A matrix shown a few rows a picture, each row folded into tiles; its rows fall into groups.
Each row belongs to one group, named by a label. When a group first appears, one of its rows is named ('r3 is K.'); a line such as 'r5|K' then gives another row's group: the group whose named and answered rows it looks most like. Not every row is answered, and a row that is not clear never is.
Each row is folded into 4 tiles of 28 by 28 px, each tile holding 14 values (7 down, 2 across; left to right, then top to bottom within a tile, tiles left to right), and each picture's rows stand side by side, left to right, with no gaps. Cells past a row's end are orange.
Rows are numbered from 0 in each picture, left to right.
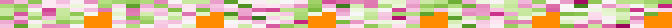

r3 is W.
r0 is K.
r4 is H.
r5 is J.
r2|H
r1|H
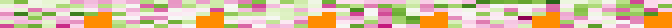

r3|K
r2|J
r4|J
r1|K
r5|W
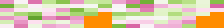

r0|W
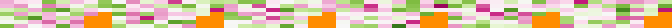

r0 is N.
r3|H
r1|K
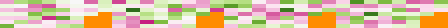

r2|H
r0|N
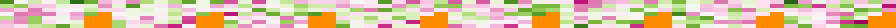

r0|H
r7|H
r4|W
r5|K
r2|W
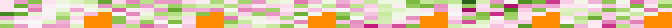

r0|J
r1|K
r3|J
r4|H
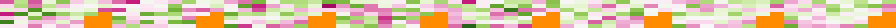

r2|J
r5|W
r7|J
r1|K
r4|K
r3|H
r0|W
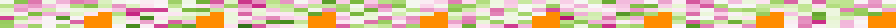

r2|K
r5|N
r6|K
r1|H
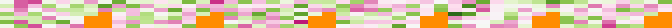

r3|N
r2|N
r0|K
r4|J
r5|H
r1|H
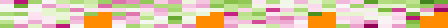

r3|J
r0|J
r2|W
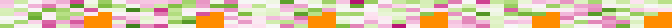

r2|W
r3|J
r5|N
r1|K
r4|W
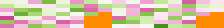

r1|N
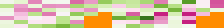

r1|H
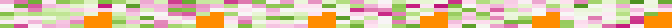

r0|J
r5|J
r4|K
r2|K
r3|H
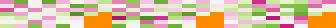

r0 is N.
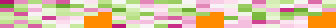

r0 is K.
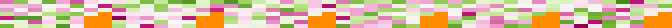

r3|N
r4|N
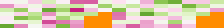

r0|N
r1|W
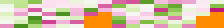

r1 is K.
